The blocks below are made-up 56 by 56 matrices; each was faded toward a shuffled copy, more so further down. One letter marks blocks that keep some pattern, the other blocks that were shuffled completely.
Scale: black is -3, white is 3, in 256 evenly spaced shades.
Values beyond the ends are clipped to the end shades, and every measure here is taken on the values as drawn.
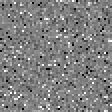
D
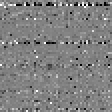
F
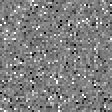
D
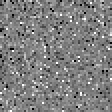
D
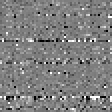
F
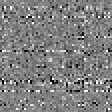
F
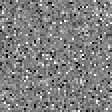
D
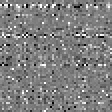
F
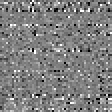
F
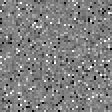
D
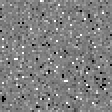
D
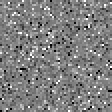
D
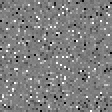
D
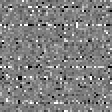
F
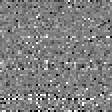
F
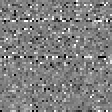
F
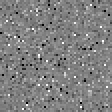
D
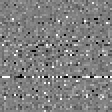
F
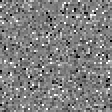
D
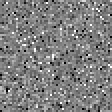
D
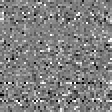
F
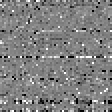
F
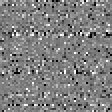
F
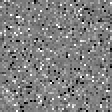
D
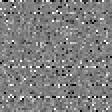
F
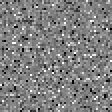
D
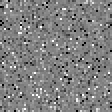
D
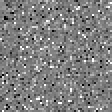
D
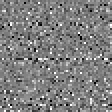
F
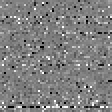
F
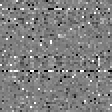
F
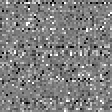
F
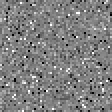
D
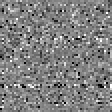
F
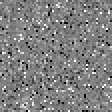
D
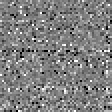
F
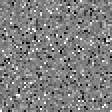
D
